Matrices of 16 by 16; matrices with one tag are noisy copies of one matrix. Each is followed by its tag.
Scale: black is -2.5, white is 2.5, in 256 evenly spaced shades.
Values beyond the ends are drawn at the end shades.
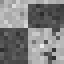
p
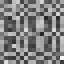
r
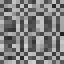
r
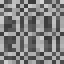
r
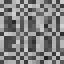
r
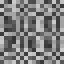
r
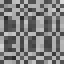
r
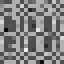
r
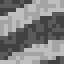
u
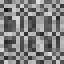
r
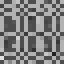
r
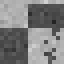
p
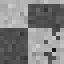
p
